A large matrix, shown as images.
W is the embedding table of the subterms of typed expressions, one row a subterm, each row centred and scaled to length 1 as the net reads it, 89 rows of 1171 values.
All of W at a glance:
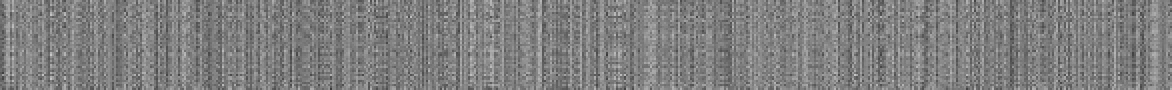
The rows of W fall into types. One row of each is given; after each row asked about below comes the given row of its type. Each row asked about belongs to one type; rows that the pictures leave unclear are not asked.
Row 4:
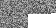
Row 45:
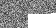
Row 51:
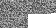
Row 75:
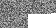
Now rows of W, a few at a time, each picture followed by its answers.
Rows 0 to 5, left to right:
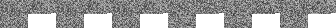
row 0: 75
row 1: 75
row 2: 75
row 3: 51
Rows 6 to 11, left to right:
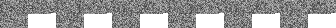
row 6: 51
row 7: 45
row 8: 75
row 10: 75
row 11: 4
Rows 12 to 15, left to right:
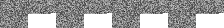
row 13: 45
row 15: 4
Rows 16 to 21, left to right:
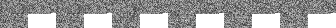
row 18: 45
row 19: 4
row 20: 51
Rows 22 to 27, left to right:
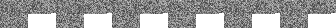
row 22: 75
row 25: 51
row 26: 75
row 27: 4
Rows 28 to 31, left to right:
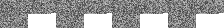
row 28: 75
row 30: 75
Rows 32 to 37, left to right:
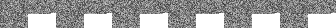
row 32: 45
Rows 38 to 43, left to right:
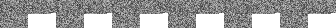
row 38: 51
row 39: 4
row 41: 75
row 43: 4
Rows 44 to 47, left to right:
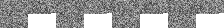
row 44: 4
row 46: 4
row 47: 75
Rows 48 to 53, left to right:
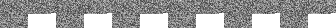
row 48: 51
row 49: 75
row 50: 51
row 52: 45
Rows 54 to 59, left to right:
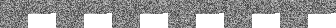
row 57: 4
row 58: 4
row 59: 51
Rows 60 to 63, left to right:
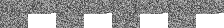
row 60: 75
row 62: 45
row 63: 51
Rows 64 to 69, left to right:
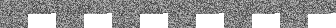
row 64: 4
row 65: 75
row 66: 4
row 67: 51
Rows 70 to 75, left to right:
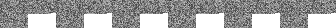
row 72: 4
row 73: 4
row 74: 75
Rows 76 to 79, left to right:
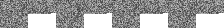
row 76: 4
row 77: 45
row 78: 4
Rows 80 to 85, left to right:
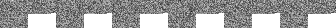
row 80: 51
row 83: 45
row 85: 51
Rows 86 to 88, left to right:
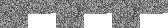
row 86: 45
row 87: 45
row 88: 45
